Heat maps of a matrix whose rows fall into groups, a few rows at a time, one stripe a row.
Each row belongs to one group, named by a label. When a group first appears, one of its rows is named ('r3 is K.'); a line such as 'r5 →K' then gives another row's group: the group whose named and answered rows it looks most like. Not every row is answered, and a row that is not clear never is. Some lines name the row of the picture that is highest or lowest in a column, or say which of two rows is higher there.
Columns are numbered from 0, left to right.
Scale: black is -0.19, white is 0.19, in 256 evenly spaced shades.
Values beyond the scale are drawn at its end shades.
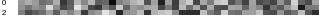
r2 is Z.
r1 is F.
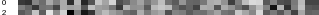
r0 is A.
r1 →Z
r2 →A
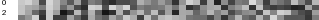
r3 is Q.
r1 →Q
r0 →F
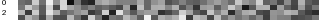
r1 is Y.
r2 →F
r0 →A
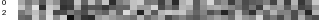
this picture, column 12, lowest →1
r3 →A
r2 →Q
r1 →F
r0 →F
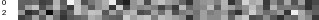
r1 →F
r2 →Z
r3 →Q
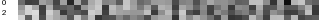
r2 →Q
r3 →F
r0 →Z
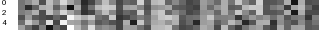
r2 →A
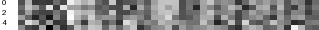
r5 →Z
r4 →Q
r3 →Z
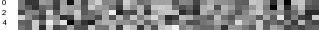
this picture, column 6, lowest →3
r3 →F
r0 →Z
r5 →Q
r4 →A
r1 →Z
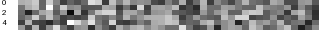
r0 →Q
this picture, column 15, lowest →4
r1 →Y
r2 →Z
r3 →Q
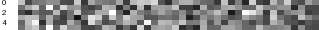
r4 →Q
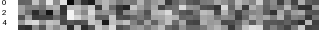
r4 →Q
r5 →A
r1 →F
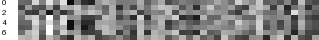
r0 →A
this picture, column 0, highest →7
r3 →Y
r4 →A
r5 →A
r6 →Y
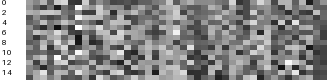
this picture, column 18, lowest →14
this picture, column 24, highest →0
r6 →Q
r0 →F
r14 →Y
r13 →Z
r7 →Z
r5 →Z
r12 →F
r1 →Z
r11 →Y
